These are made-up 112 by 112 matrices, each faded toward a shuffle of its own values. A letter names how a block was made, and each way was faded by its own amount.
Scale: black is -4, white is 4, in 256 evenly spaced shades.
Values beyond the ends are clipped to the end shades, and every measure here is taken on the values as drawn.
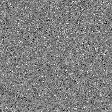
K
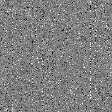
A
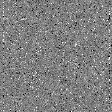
A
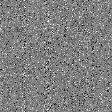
A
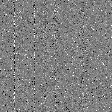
A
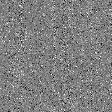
A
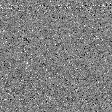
K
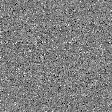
K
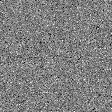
K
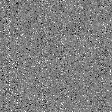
A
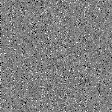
A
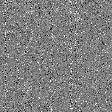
A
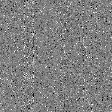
A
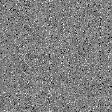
A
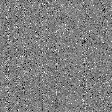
A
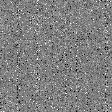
A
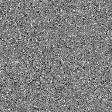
K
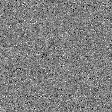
K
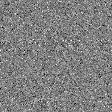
K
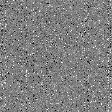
A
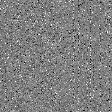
A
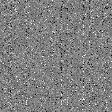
A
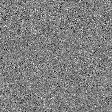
K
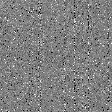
A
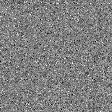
K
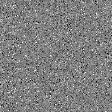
A
